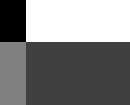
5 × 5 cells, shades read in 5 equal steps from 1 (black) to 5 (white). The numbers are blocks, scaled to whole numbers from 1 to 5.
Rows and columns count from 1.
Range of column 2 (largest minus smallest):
3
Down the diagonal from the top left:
1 5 2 2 2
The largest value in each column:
3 5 5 5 5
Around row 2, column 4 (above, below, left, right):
5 2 5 5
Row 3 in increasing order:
2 2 2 2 3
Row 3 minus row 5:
0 0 0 0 0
